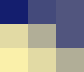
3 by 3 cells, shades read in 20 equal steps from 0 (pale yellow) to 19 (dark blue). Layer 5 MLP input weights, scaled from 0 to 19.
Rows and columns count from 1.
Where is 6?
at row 2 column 2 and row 3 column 3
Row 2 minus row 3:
2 4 8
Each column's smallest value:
0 2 6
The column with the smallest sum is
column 1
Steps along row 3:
up up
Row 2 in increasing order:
2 6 14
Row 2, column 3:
14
